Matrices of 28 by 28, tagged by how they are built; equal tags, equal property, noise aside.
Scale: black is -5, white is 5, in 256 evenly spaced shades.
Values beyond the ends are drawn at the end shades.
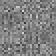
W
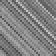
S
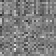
W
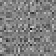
W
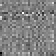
W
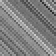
S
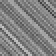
S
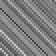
S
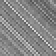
S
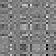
W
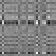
W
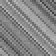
S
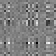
W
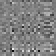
W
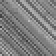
S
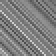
S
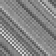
S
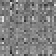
W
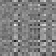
W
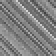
S
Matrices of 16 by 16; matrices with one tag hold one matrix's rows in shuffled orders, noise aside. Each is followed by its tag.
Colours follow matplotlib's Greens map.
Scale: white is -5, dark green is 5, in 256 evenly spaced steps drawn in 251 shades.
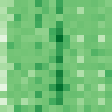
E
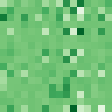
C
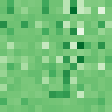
C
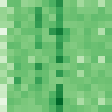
E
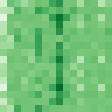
E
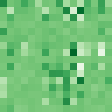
C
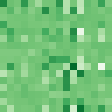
C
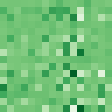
C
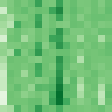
E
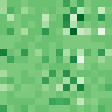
C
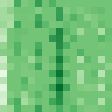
E
